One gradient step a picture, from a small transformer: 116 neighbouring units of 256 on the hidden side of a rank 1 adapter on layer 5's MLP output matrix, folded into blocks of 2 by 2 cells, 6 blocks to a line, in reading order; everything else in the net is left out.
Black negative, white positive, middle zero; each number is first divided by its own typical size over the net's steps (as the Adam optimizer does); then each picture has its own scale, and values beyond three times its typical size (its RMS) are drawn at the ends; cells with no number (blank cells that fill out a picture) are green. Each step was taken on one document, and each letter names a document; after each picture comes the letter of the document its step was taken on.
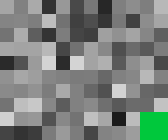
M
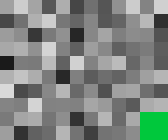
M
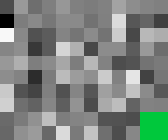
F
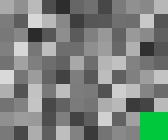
M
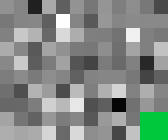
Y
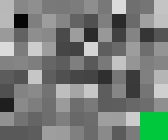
F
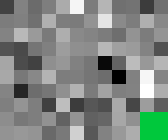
Y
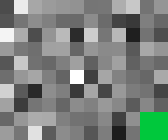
M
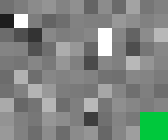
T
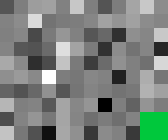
Y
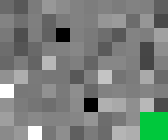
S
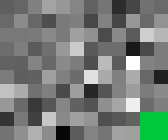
F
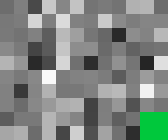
Y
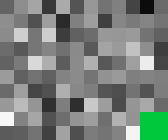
Y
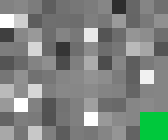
T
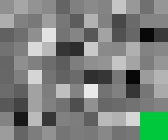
F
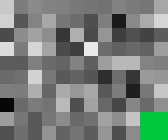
F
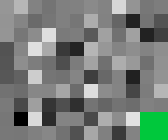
F
